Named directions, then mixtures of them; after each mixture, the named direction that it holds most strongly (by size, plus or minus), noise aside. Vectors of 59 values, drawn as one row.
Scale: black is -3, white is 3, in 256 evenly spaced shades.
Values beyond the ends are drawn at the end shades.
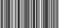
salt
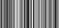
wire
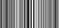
wire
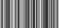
salt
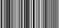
wire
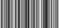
salt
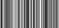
salt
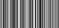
salt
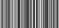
salt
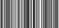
salt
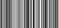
wire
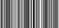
salt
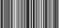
wire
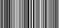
wire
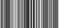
salt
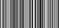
salt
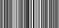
wire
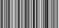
salt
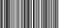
wire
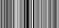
wire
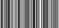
salt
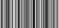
salt
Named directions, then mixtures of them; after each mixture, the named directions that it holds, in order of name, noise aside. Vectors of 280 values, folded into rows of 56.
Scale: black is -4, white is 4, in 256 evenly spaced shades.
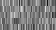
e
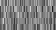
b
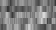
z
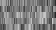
b, e, z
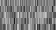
b, z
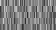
b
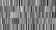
e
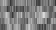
z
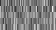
b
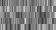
b, e, z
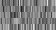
e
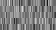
b, e
